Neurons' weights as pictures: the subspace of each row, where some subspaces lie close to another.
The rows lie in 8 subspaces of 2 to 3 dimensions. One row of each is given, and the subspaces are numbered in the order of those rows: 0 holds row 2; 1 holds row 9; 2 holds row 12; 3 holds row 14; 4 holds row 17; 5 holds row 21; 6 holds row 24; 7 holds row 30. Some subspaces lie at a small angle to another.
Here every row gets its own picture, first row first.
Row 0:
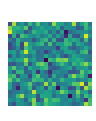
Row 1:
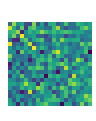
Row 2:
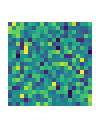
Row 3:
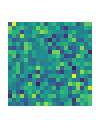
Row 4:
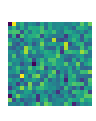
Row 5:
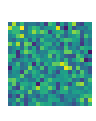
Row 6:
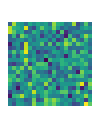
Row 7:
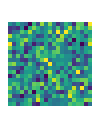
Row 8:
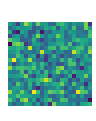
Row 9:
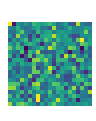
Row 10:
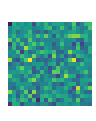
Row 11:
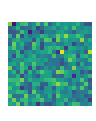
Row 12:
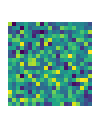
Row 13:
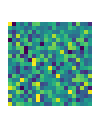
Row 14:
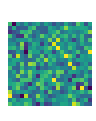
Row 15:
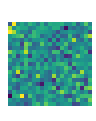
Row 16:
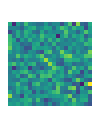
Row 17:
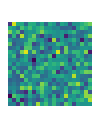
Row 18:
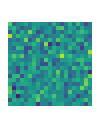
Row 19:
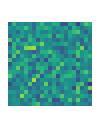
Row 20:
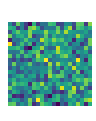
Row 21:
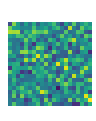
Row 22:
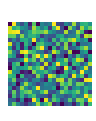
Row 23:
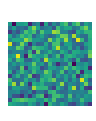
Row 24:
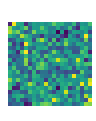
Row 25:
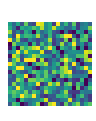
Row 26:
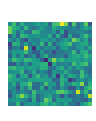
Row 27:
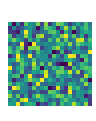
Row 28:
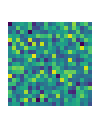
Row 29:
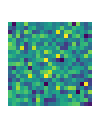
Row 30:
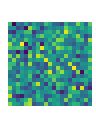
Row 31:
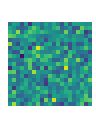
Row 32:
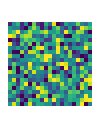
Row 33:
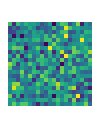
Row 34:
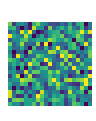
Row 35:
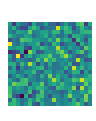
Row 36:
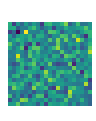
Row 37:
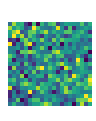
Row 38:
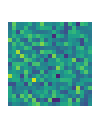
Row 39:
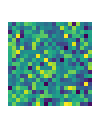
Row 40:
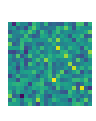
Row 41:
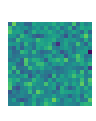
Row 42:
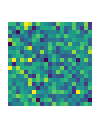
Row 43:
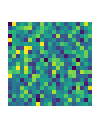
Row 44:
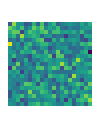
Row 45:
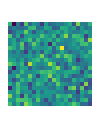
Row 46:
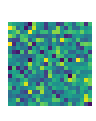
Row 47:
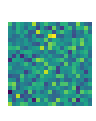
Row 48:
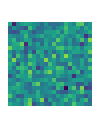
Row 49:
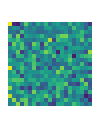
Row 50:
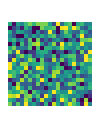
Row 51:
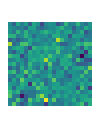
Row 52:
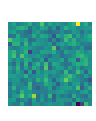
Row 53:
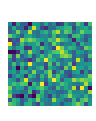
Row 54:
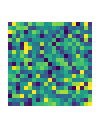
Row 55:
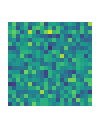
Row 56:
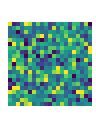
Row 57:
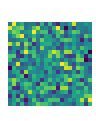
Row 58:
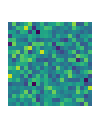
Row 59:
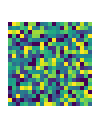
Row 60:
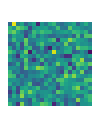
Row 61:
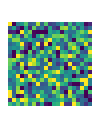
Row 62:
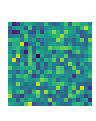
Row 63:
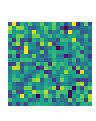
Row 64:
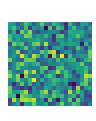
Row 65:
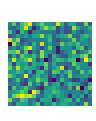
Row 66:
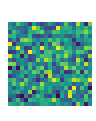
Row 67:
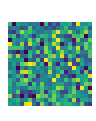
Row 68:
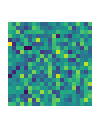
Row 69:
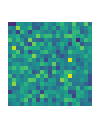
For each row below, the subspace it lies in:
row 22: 5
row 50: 0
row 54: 7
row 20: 7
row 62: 7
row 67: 5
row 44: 2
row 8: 7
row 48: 7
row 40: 3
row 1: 2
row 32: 5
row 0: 6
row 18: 4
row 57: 0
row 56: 6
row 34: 2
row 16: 7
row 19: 4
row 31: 5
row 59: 1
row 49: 4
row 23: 0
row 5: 0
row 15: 3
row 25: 5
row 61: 2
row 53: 3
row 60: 5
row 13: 1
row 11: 4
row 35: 3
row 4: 1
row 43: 4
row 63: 0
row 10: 1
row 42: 7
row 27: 0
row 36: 0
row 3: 2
